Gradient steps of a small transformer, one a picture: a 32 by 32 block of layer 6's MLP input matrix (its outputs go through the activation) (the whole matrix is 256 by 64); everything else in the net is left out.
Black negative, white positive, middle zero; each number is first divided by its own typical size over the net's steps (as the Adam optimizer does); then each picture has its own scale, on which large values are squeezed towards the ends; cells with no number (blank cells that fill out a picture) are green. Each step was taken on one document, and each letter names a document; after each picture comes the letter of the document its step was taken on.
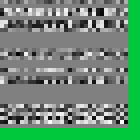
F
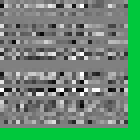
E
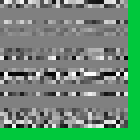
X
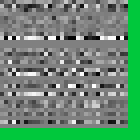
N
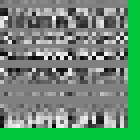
F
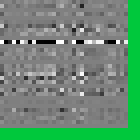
E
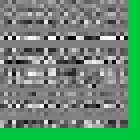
N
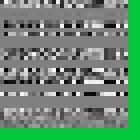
X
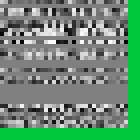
F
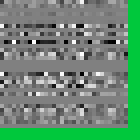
E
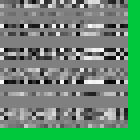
X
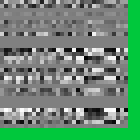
X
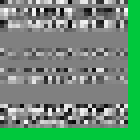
F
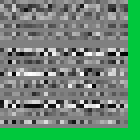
N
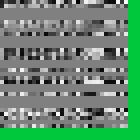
X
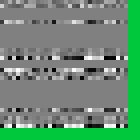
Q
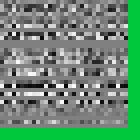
N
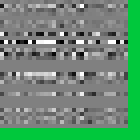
E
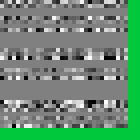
Q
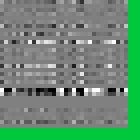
E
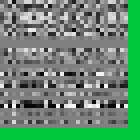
N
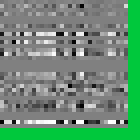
E
